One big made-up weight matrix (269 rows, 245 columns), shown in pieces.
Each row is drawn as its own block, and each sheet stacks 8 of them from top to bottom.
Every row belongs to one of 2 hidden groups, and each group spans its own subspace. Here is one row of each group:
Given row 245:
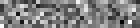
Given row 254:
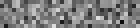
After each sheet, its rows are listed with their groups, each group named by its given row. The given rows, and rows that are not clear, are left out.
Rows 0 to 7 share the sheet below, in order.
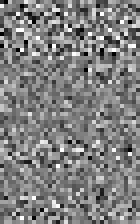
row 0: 245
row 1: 254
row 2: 254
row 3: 254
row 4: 254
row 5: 245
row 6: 254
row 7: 245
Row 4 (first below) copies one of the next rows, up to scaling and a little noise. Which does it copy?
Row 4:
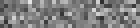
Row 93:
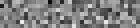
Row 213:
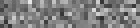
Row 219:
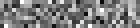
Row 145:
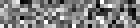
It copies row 213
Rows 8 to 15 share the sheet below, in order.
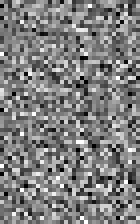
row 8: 254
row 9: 245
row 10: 245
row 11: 245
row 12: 245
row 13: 245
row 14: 254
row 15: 245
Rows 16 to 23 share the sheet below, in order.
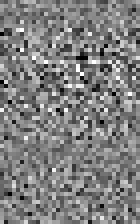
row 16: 245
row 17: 254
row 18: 245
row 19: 245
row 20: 254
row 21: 254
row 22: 254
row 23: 254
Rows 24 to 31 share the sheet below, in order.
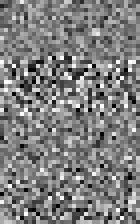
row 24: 254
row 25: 245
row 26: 254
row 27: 254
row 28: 254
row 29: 245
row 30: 245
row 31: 254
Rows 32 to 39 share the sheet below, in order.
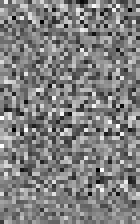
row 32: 245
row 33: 245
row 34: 254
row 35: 254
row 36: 254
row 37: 254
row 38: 254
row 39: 245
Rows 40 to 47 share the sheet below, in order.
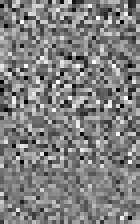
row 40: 254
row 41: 254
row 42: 245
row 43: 254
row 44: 245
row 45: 245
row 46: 245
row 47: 245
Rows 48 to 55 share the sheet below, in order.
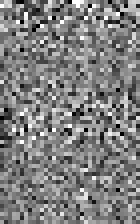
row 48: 254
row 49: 245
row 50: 245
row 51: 254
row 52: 254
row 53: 254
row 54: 245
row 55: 245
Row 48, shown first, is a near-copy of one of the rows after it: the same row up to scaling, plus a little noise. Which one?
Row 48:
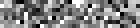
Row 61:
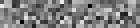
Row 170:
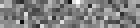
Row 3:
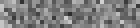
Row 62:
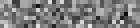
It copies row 170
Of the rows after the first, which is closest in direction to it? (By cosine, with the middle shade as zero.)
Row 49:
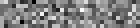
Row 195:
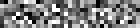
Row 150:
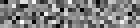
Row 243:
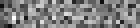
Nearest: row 243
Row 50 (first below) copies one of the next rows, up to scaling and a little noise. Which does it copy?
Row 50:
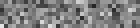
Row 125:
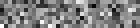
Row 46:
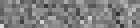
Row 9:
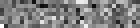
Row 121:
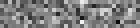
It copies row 125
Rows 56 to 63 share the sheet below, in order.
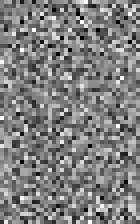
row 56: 245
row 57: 245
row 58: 254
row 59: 245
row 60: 254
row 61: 254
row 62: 254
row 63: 254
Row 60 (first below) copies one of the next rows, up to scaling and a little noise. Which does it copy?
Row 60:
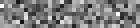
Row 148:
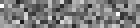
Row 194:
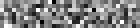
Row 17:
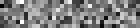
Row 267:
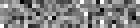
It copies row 148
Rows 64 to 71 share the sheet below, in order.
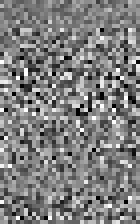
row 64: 254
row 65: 254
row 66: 254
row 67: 254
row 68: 245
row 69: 254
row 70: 254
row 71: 254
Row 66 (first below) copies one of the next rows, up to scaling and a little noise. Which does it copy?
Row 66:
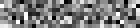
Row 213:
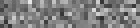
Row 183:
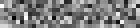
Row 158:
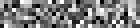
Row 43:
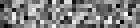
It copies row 183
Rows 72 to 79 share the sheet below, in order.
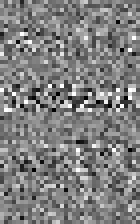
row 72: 245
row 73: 245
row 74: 245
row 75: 254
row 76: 254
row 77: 245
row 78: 245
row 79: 245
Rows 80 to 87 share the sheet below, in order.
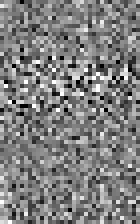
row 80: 254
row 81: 245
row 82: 254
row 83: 245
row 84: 254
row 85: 245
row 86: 254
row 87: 254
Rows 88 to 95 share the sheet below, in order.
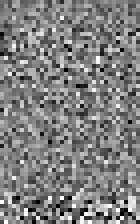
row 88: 254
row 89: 254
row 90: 245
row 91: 245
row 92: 245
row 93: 254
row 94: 254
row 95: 254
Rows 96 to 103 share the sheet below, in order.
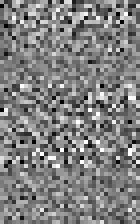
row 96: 254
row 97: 254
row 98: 245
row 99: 254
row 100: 245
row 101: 245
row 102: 245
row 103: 245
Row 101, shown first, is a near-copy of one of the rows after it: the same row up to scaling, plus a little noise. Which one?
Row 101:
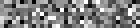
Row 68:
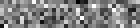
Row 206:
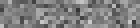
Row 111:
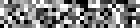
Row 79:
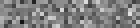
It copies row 79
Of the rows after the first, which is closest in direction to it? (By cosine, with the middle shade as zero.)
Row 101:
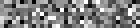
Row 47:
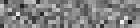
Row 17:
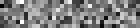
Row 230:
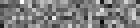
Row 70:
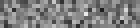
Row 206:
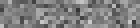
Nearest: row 206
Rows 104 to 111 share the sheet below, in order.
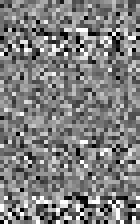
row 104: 254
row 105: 245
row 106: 245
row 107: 254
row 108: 254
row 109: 245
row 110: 254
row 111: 245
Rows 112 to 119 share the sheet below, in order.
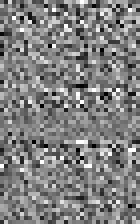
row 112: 245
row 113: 254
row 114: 245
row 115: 245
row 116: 245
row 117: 245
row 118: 254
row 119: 245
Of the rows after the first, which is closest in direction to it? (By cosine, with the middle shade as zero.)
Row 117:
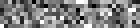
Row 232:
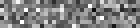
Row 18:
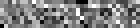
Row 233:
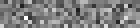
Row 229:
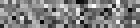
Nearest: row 233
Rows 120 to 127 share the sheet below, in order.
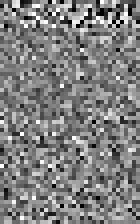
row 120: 254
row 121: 245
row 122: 245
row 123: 254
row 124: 254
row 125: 245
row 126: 254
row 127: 245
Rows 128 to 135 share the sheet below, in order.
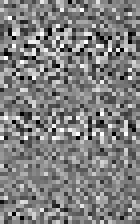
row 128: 245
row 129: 254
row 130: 245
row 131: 245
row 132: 254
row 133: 254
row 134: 245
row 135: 245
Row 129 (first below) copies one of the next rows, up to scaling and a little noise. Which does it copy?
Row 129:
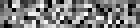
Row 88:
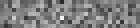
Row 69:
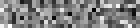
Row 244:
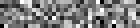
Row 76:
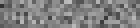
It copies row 88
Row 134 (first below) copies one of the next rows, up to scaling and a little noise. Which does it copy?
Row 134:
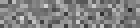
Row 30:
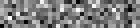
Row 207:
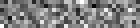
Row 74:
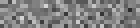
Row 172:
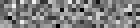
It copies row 74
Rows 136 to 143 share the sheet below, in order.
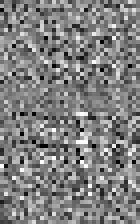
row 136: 254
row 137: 245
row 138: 245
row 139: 245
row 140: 245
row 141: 245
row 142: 254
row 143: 254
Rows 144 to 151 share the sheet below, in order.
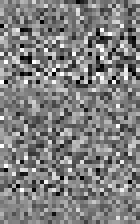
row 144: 245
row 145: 254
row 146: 254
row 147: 245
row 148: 254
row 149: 254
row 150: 245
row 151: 245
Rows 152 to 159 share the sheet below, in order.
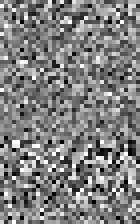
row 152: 254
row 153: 254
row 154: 245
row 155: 254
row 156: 254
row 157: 254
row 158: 254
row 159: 245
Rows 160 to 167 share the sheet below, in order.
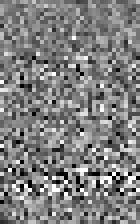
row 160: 245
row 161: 254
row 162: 245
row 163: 254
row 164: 245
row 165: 254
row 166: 245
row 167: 254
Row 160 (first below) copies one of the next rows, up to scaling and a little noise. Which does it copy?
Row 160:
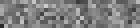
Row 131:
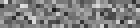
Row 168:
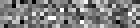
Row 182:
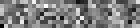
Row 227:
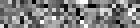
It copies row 182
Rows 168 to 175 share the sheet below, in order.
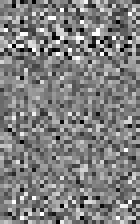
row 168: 245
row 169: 245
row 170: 254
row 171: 254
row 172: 245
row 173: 254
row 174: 245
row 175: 245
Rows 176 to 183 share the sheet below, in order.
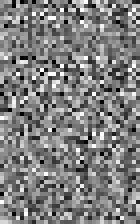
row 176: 245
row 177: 254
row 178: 245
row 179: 254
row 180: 254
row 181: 245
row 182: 245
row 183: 254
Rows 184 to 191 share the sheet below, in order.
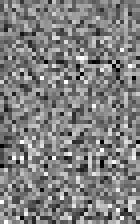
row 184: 254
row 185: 245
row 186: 245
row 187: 254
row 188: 254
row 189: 254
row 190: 245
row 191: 254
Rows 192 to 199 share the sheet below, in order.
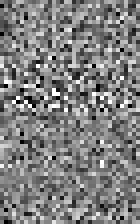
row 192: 254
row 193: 254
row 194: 254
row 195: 245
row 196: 245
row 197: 254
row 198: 245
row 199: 254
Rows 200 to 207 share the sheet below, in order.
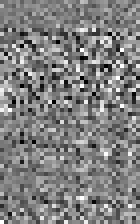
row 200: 245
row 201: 245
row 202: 245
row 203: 254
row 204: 245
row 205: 245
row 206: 245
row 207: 245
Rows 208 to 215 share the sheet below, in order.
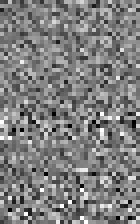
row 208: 245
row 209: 245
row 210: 245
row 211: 254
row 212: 254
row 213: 254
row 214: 245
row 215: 245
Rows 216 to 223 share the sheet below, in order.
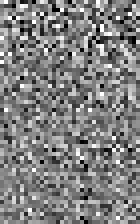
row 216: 245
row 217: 254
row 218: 254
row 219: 254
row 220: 254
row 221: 245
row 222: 245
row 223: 245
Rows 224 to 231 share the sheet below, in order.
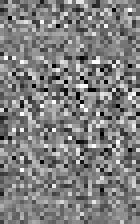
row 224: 245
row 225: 245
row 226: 245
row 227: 245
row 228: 254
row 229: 245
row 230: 254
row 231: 245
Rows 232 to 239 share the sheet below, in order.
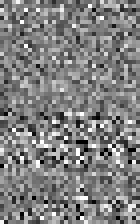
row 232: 254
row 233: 245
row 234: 254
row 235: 254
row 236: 245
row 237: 245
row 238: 245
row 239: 245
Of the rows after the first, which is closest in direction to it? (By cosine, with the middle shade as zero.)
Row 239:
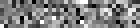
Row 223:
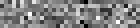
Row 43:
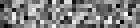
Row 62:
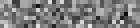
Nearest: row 62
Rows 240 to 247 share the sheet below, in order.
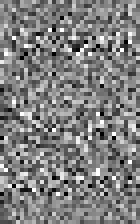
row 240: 254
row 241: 254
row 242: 254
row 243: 254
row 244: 254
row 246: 245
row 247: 254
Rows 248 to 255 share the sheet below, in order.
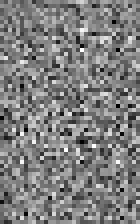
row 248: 245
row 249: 245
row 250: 245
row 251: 245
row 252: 254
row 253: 245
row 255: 254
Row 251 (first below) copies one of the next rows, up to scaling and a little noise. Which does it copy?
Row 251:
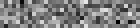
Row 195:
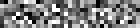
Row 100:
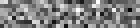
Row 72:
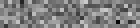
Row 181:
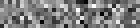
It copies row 72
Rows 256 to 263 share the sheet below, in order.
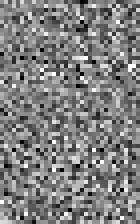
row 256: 245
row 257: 245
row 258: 245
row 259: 245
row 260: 245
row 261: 254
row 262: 254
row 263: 254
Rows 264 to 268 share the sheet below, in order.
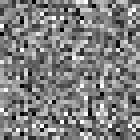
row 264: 245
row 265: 254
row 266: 254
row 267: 254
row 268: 245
